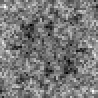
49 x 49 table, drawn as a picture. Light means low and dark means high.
Seam: none. Odd rows or columns: none. Histogram: bell-shaped. Stripes: none. Symmetry: a half turn.
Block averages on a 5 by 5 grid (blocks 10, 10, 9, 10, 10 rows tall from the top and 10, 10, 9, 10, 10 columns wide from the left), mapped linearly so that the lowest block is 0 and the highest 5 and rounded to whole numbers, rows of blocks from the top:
0 1 2 1 1 / 0 5 3 1 1 / 0 4 3 4 0 / 1 1 3 5 0 / 1 1 2 1 0
